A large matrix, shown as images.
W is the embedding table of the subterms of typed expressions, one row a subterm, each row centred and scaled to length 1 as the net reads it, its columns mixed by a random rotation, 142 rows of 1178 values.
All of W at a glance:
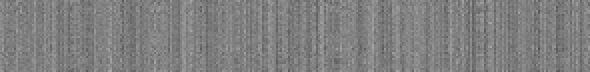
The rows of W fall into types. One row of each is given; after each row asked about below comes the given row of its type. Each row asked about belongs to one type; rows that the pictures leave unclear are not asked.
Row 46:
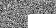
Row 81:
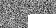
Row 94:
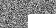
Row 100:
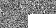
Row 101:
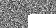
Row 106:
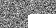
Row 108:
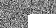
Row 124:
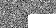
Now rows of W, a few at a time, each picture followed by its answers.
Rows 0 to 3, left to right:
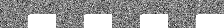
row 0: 46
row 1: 94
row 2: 106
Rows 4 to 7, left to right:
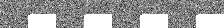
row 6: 101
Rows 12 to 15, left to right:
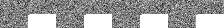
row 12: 94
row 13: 124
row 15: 46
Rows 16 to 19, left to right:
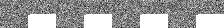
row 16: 124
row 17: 81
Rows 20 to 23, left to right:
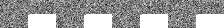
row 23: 46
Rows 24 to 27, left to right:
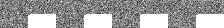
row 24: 81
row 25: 106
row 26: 94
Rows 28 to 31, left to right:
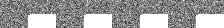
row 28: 101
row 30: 101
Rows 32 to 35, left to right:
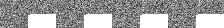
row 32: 124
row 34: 81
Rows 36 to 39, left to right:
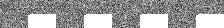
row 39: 101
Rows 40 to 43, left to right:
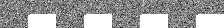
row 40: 106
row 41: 124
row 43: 101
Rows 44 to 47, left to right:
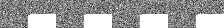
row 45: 94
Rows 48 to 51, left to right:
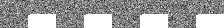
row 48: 106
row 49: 94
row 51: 100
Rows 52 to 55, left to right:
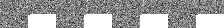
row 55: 108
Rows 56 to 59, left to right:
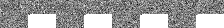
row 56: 100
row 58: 101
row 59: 94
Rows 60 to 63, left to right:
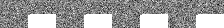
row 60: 106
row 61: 106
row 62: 124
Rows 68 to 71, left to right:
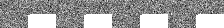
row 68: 108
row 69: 81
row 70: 124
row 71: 100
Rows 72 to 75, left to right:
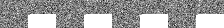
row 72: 106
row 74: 94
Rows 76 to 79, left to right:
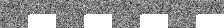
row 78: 101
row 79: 81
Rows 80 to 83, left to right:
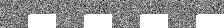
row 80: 124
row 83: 108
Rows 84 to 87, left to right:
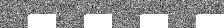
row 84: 46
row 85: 100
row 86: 108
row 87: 46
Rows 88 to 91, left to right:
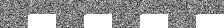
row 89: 124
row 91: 100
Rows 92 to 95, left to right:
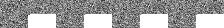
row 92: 101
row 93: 94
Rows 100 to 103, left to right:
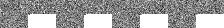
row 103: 94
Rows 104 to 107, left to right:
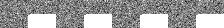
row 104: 46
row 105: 81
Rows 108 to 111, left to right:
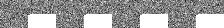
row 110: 124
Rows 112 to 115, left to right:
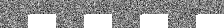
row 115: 108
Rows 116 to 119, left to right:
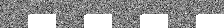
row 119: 81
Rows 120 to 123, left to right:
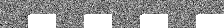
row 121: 94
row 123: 94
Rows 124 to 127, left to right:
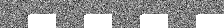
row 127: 94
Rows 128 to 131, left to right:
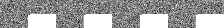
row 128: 101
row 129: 46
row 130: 106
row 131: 46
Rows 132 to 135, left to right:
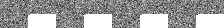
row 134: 106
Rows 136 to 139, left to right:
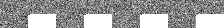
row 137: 108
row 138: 100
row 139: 46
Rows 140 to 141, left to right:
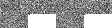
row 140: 100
